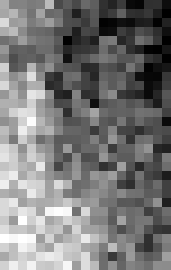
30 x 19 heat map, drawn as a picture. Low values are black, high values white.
The ninth with the lowest average is the top right. The halves do not mirror each other. There are no regular stripes. Overall the values sit about 50% of the way up the scale. Values rise toward the bottom left. The ninth with the highest average is the bottom left.
